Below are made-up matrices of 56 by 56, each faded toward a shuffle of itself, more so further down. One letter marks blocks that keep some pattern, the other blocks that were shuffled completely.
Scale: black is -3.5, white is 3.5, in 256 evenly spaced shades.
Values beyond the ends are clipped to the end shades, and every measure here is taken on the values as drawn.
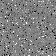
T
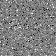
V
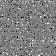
V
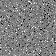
T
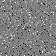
T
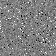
T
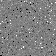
T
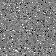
V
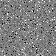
T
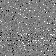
V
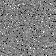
V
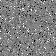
T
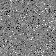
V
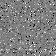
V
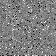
V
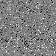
V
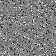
T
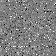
V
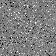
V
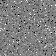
T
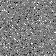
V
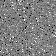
T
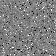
T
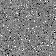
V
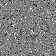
T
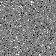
T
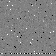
V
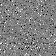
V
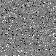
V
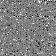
V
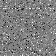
V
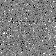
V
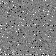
V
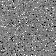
V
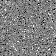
T
